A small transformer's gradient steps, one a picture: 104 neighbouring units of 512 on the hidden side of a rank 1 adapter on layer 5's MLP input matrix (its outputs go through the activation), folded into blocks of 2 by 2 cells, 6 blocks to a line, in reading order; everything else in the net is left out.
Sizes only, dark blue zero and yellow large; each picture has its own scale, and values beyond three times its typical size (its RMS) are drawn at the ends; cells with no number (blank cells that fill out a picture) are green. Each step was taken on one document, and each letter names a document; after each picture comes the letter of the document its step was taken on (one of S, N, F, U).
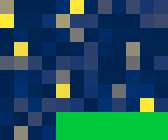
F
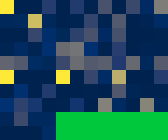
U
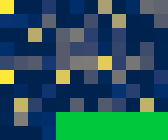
U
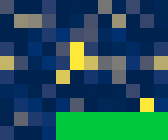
U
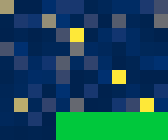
F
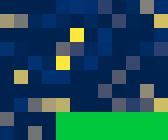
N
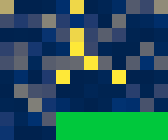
F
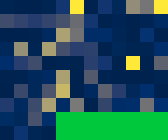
F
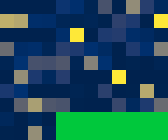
N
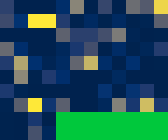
N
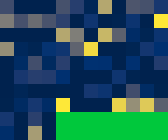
N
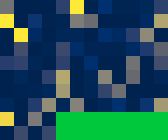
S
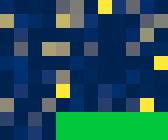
S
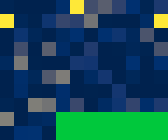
S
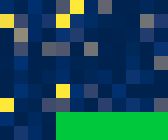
S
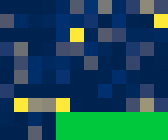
N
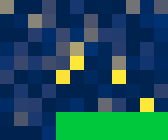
U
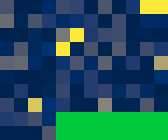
F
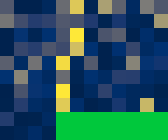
F
